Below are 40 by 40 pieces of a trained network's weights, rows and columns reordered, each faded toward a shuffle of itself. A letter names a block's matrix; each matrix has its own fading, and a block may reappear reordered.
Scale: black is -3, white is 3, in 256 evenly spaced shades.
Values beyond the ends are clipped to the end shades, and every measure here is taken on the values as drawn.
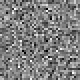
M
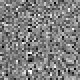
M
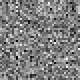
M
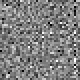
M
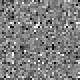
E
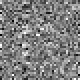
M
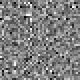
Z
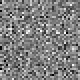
M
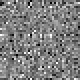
E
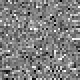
E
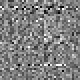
Z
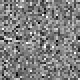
M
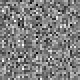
M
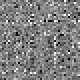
E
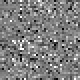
E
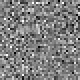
M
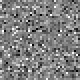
E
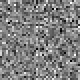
M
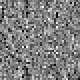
M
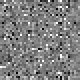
E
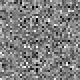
M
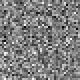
M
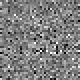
Z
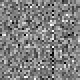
M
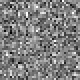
M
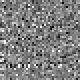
E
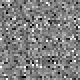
E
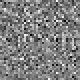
Z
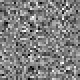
M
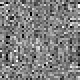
M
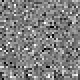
E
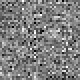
M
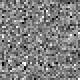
Z
